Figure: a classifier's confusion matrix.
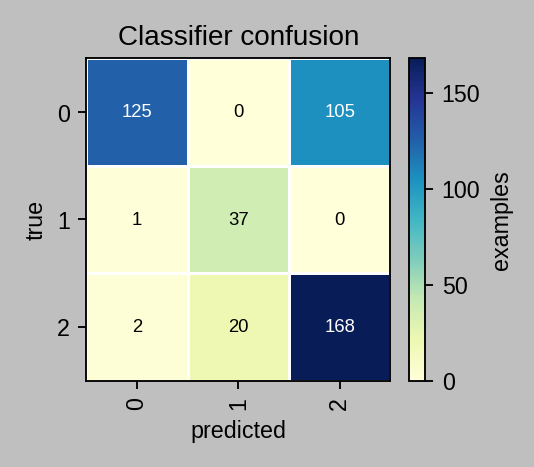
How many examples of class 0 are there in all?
230
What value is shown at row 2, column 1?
20
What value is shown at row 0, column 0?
125
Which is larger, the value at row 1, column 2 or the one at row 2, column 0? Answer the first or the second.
the second
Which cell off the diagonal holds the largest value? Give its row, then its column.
0, 2
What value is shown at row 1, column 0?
1
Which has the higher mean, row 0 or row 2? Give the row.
0
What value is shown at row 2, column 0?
2
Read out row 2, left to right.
2 20 168
